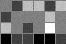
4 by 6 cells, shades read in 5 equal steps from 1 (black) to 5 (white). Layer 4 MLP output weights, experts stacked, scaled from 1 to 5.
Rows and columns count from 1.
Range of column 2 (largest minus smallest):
1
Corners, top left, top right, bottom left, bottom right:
3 4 1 2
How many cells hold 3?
8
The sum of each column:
10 10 11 11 12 12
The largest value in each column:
4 3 4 4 5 4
